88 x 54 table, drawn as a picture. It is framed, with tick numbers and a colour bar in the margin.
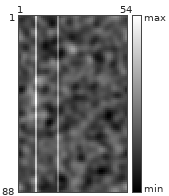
Average level on the scale: 30%. Ninth with the highest average: middle left. Histogram: skewed, a long tail of high values. Odd lines: columns 9 and 20.
